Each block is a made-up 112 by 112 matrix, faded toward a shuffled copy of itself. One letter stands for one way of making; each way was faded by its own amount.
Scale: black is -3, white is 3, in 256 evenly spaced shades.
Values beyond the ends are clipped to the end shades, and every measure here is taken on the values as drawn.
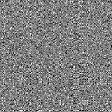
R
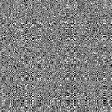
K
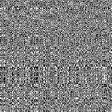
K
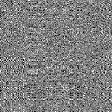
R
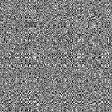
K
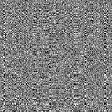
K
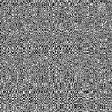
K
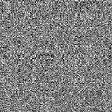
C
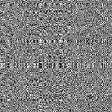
K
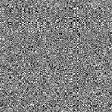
R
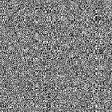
C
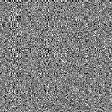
R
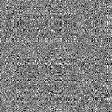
R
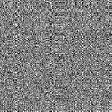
R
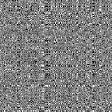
K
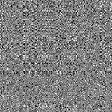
R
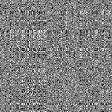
K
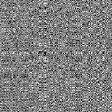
K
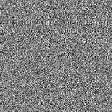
C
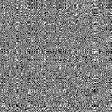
K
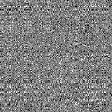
R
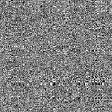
C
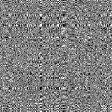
K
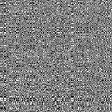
K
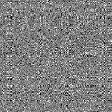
R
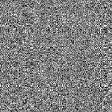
C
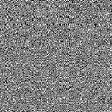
R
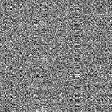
C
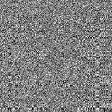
C
